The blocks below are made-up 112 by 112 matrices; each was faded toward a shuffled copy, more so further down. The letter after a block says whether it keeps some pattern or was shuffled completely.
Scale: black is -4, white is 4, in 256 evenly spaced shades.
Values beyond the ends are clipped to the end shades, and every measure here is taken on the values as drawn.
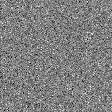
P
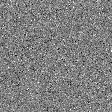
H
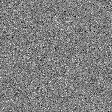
H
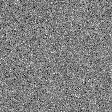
H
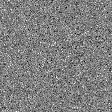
P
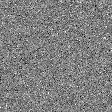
H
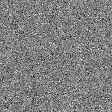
H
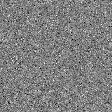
P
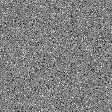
H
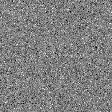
P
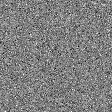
H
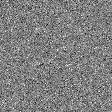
H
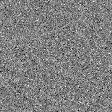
P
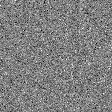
H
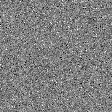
P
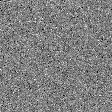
H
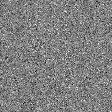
P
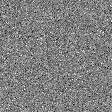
H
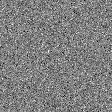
H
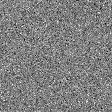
H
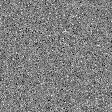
H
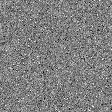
H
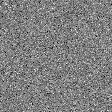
H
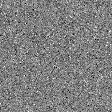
P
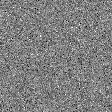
P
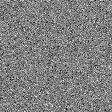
P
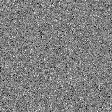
P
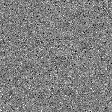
P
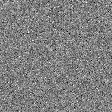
P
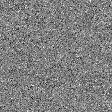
P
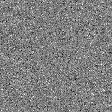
P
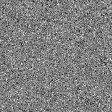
P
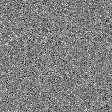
P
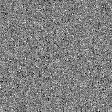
P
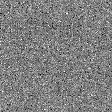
P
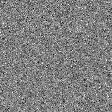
P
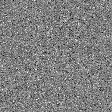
P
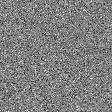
H
